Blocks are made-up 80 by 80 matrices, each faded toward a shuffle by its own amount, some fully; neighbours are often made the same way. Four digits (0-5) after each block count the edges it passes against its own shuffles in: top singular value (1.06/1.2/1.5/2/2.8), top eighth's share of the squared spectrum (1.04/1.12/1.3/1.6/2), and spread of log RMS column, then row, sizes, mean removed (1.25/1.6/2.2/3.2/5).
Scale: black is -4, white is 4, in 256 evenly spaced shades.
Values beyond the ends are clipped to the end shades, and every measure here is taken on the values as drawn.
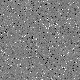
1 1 0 0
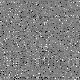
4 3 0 1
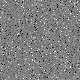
1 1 0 0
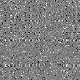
4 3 2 2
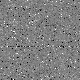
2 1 0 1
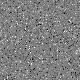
0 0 0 0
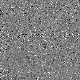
2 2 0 2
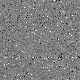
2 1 0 0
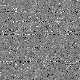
2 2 0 2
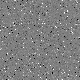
0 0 0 0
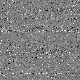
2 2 0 3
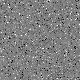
0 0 0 0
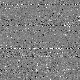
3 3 0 3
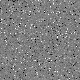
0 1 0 0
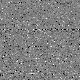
2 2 0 2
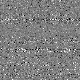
2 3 0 3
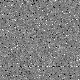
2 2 0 1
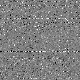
2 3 0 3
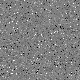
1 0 0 0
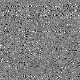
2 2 0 2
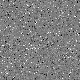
0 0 0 0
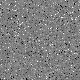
0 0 0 0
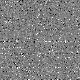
1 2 0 2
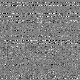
2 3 1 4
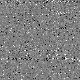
2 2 1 2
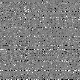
2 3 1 3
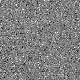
3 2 0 0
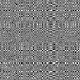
5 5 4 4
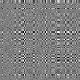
5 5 4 4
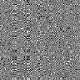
5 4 3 3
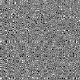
4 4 3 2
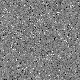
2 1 0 0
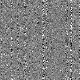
2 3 3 0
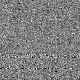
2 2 0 3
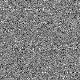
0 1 0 2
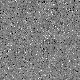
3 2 0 0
